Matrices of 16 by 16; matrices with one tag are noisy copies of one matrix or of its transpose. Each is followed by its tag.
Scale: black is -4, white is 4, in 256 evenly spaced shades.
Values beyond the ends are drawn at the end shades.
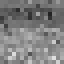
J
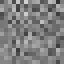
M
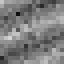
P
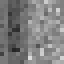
J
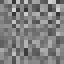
M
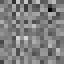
M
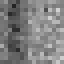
J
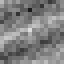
P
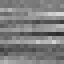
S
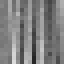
S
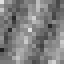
P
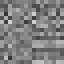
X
